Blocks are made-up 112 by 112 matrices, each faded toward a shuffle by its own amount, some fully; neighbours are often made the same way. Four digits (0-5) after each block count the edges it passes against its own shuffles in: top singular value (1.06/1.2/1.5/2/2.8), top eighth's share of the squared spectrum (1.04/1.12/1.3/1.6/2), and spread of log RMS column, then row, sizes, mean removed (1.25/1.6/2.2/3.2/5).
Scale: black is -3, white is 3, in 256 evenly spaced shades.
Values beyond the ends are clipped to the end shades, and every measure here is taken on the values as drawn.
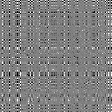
5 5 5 4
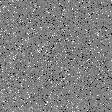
0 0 0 0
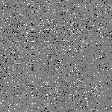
4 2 1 1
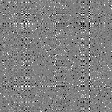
5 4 3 2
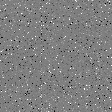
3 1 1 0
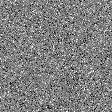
0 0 0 0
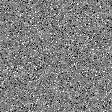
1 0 0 0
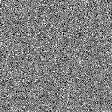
3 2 1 1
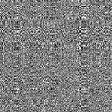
5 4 3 3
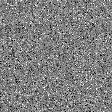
0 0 0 0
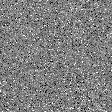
0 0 0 0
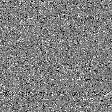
1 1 0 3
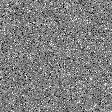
0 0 0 0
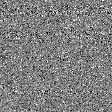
1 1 0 3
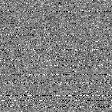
2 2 0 4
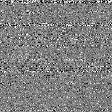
3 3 0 4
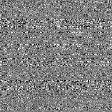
4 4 1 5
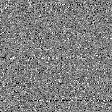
3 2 0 3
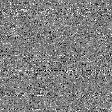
3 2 0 3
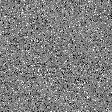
1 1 0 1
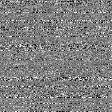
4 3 0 4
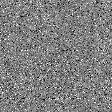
2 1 0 2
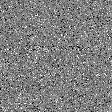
1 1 0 1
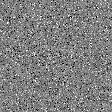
1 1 0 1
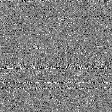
3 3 0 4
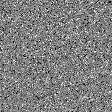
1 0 0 0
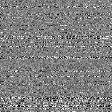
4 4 0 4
